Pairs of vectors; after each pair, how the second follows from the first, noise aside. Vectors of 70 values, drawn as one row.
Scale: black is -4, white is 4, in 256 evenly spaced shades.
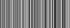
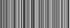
wrapped around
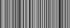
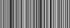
wrapped around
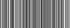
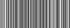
reversed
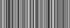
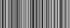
wrapped around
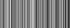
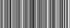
negated
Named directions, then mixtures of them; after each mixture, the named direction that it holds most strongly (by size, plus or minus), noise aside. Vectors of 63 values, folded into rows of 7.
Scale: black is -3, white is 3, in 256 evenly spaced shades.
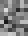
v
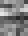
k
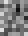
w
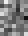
w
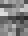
k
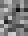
v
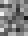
w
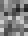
w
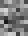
v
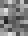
v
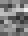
k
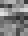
k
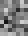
v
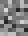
v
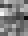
k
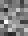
v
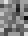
w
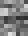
k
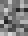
v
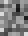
w
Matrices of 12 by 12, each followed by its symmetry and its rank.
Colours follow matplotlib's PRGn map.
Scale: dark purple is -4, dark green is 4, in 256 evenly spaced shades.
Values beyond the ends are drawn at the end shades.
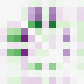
antisymmetric, rank two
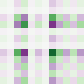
symmetric, rank one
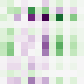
neither, rank two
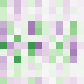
neither, rank two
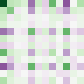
symmetric, rank two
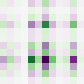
neither, rank one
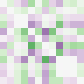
antisymmetric, rank two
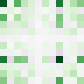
symmetric, rank two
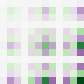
symmetric, rank one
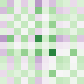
symmetric, rank two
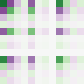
symmetric, rank one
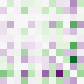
antisymmetric, rank two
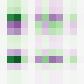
neither, rank one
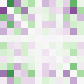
antisymmetric, rank two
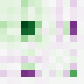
symmetric, rank two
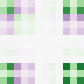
symmetric, rank one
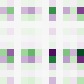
neither, rank one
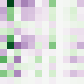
neither, rank two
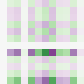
neither, rank one
